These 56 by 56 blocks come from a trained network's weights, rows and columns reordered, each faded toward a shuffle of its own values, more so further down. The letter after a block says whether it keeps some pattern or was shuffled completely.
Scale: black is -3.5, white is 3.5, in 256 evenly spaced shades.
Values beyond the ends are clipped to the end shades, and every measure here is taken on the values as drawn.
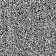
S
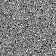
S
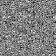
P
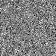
S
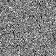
S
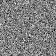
S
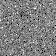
S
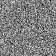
S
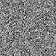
P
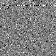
P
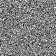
S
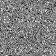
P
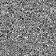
P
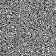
P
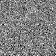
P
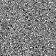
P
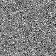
S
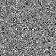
P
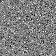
S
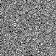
P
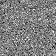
S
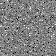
S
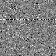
P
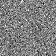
S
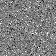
S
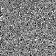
P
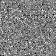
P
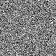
S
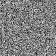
S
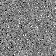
S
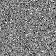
S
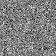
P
